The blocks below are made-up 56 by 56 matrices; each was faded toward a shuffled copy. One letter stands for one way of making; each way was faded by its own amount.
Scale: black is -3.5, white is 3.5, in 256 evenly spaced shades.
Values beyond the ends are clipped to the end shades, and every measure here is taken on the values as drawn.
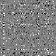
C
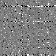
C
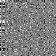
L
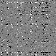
C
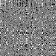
L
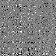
C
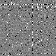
C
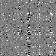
C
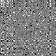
L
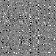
C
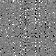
C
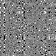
L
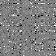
C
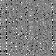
L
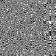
L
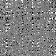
L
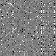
L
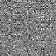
L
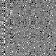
L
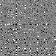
C
